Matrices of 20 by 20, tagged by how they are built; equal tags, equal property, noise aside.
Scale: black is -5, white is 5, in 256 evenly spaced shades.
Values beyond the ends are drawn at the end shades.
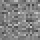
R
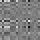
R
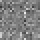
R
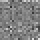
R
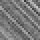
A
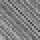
A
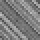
A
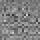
R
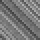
A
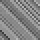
A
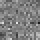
R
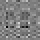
R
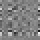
R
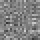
R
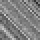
A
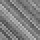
A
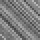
A
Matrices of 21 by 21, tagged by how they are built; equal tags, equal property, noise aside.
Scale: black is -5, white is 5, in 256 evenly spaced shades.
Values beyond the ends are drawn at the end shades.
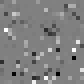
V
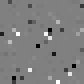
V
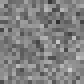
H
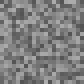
H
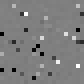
V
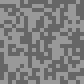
H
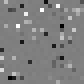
V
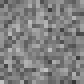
H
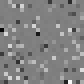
V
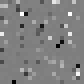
V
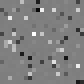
V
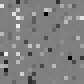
V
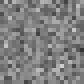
H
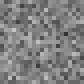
H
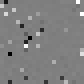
V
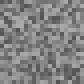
H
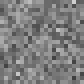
H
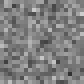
H
